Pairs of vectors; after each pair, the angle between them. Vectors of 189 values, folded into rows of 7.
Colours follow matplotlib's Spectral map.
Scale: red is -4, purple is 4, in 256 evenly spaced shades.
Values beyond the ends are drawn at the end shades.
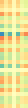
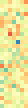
partly opposed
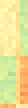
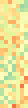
partly aligned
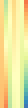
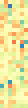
orthogonal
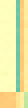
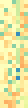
partly aligned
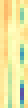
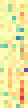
partly opposed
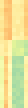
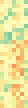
partly opposed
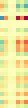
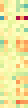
nearly parallel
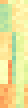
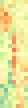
nearly opposite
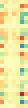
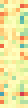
nearly parallel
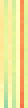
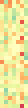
partly aligned
